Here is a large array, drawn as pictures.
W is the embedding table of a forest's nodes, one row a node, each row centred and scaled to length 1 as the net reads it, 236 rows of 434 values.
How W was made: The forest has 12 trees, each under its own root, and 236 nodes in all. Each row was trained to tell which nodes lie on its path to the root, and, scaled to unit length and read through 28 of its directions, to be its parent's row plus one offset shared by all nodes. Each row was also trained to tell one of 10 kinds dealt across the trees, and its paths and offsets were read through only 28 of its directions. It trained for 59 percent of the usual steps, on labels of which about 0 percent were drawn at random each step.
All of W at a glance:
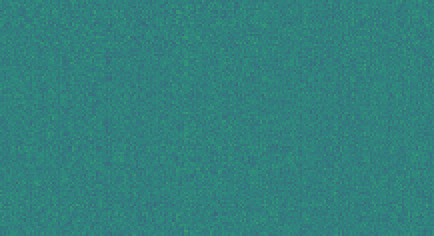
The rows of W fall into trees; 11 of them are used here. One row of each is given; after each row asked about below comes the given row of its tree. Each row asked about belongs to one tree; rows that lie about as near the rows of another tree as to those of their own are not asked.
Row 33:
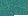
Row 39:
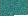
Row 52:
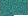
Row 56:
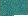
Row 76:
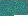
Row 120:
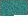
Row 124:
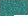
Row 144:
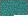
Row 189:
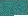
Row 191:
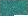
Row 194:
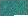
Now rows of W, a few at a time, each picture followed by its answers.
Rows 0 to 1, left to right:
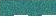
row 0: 39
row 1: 191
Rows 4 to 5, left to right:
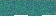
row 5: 144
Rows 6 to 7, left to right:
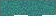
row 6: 52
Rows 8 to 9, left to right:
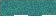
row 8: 124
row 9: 56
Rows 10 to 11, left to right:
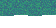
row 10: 56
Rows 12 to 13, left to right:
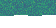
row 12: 191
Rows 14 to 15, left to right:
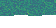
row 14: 52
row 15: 56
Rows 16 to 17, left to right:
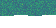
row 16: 144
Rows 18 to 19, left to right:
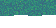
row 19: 194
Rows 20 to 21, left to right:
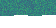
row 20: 194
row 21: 76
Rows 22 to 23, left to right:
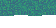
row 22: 33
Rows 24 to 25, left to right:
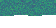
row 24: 194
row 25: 76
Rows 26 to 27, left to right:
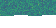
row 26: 124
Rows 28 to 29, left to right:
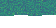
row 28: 144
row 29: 56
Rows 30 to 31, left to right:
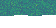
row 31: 39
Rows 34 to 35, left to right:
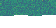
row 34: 56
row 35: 124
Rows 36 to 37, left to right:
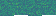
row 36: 76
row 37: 39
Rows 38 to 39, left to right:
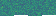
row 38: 124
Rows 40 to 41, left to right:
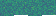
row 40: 194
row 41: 194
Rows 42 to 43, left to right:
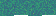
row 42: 56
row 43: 76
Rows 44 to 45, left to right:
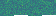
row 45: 39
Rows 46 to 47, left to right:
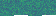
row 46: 144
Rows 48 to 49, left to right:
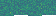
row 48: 194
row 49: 194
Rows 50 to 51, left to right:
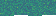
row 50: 144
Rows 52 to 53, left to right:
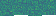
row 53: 76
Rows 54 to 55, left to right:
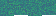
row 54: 39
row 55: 124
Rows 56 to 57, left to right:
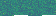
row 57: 76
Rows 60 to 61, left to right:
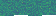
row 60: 191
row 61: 191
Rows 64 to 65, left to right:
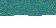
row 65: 56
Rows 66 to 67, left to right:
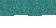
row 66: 52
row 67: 76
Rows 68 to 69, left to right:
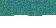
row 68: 144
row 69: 191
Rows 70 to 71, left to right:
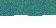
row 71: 120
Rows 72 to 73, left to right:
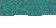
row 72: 52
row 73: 120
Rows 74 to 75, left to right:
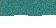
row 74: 52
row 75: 52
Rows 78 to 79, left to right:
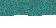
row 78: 76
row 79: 194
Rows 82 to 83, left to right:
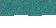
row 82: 39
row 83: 76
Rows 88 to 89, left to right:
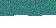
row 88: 76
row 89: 33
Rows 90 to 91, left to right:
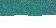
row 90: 52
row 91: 191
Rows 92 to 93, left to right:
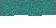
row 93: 52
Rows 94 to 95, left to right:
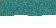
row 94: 33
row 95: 144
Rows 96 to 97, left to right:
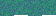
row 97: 52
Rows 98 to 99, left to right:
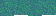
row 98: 33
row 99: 120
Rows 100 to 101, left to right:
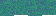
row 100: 52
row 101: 191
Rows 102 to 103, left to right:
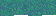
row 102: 144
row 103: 194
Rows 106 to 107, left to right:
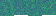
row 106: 144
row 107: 56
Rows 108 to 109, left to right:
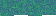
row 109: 124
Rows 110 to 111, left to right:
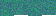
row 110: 144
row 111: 33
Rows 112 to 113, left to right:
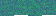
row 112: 120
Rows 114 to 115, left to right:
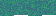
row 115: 52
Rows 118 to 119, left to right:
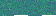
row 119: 52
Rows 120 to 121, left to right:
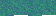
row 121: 194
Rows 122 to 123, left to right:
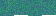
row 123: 56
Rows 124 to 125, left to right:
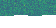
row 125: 76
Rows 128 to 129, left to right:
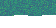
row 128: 33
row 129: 39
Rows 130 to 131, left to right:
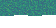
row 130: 33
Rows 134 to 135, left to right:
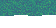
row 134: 39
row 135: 191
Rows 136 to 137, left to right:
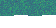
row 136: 76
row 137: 120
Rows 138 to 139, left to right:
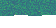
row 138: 52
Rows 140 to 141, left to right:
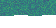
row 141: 56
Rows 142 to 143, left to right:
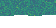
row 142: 52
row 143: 56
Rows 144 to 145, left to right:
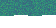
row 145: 76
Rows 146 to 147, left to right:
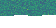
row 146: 52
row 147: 191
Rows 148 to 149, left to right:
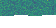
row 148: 52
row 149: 144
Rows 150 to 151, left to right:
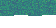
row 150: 191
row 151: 76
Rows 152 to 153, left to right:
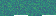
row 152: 76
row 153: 191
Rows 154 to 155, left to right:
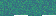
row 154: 56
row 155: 39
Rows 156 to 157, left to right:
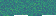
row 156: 194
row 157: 191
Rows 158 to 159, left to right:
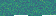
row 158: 52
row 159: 39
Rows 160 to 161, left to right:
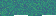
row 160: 144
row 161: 191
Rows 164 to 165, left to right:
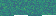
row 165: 120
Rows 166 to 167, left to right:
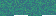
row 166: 52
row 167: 124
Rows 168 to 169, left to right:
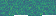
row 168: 194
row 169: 76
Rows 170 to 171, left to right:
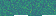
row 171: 56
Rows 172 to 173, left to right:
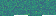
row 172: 33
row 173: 191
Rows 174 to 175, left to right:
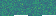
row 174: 144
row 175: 194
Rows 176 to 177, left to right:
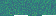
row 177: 191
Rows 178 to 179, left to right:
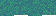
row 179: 194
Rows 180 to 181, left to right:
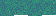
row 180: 120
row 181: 194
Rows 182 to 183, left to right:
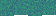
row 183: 194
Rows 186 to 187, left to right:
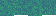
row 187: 144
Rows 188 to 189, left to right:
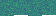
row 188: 194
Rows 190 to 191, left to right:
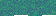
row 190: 194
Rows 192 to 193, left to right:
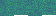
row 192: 76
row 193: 76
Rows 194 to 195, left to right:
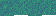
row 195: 33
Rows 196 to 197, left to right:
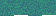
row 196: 52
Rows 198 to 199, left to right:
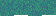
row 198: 191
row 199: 76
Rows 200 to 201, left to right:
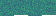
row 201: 76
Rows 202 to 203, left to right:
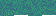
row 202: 39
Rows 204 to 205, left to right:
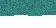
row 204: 76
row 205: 124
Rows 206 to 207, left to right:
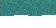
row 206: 33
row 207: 191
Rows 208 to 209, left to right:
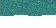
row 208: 52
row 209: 194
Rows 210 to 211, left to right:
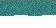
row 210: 194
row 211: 33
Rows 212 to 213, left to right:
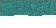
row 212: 191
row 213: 52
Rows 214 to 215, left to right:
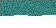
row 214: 33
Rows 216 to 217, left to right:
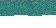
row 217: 76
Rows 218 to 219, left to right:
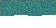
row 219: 52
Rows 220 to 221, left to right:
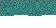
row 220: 76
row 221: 76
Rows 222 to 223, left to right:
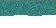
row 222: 144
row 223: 52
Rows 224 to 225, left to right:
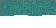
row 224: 194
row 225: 191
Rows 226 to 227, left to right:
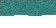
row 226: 144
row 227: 56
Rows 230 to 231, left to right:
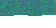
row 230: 52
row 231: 56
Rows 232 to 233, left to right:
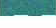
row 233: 56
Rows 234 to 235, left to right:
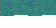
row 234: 56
